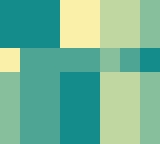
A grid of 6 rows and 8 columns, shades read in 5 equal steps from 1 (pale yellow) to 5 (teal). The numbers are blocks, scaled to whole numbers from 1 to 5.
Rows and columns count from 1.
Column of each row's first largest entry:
1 1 8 4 4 4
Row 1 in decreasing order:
5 5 5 3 2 2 1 1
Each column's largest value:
5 5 5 5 5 3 4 5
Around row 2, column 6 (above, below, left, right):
2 3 1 2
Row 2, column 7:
2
